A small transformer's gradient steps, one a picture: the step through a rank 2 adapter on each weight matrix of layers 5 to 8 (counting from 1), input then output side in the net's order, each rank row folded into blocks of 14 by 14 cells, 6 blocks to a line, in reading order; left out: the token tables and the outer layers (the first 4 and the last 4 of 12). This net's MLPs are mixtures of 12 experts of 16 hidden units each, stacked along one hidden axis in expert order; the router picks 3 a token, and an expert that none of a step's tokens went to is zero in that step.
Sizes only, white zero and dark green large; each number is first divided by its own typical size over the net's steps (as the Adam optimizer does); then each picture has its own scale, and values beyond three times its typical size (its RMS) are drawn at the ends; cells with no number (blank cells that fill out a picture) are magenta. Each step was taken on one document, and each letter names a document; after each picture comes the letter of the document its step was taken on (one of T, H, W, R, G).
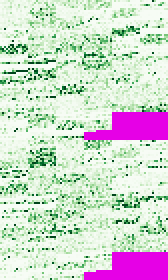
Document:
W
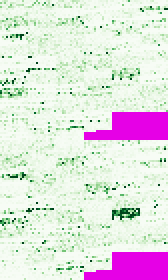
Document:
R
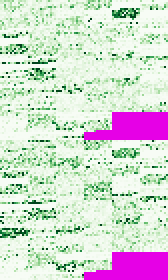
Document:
W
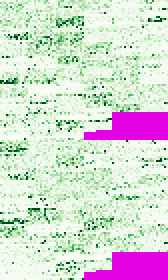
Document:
R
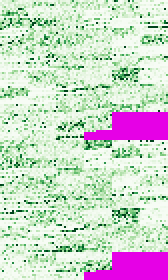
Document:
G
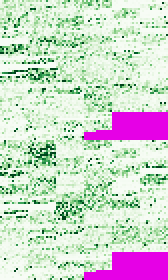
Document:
W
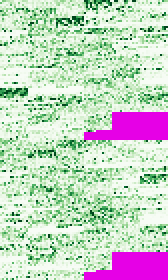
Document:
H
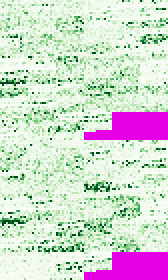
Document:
R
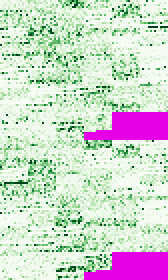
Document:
G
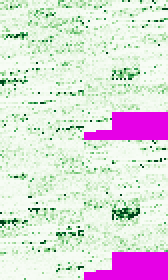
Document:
R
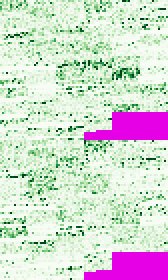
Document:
R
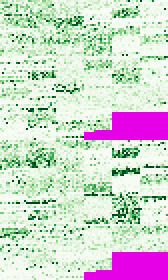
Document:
G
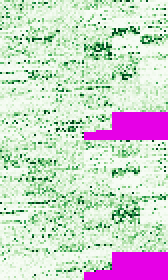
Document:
G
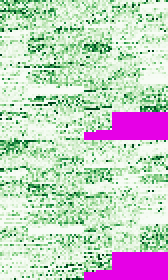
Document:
H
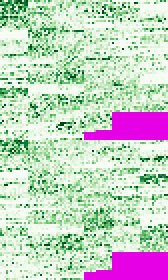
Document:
H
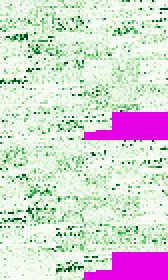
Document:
R
